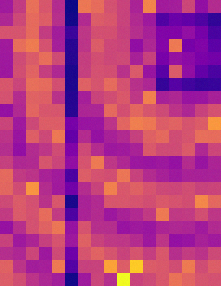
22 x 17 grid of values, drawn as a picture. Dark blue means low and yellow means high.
Odd patch: lower, in the top right. Mirror symmetry: none. Rings: centred on the top right. Odd lines: column 6.
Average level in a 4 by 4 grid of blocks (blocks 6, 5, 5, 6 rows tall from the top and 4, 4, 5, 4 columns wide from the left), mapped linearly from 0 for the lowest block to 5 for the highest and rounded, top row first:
5230 | 5253 | 4344 | 4354
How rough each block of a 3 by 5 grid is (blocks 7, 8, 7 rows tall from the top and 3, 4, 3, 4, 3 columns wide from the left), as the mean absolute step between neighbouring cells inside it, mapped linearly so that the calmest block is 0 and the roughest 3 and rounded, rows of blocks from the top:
1 3 0 2 1
1 2 1 1 1
1 3 2 1 1
